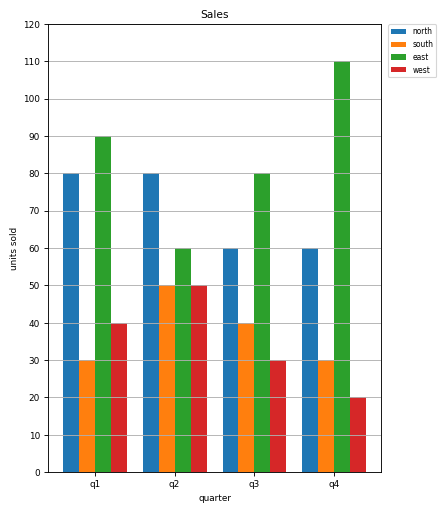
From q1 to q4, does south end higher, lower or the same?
the same
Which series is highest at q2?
north
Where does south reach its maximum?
q2
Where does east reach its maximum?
q4
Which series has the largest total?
east
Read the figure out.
Title: Sales
x-axis: quarter, ticks q1 q2 q3 q4
y-axis: units sold, ticks 0 10 20 30 40 50 60 70 80 90 100 110 120
Legend: north, south, east, west
Values:
north: 80 80 60 60
south: 30 50 40 30
east: 90 60 80 110
west: 40 50 30 20
